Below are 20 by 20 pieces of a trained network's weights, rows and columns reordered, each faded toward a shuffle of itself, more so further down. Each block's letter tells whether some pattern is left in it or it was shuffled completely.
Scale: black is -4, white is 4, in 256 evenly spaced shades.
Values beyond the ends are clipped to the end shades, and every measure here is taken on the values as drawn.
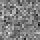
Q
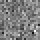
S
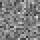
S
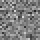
Q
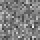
Q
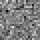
Q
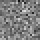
Q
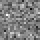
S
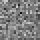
Q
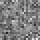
S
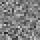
Q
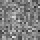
S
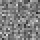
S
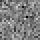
Q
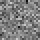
Q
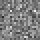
S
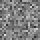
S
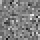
Q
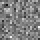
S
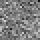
Q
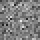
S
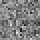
S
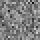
S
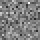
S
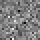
Q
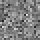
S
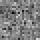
S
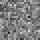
Q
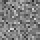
Q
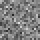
Q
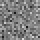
Q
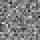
Q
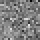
Q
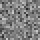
Q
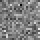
S
